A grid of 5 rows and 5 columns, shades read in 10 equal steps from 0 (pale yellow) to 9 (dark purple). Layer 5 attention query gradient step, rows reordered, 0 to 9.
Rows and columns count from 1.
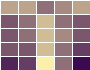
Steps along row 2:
down down up up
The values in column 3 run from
0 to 5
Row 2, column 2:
5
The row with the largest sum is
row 5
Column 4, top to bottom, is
4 5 4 5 5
